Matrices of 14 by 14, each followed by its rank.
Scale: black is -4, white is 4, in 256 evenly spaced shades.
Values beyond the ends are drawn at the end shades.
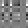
one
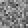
full rank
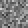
full rank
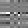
one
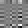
one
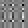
one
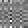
two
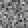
full rank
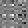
two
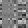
two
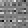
two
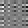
one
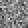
full rank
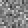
full rank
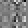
two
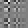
one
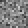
full rank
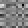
two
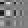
one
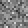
full rank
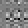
two
